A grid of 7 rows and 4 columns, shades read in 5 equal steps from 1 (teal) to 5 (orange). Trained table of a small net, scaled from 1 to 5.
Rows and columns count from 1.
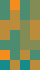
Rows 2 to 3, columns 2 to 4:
4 2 3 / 4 3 4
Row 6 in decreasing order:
5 4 2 2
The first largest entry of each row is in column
2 2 1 1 3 1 2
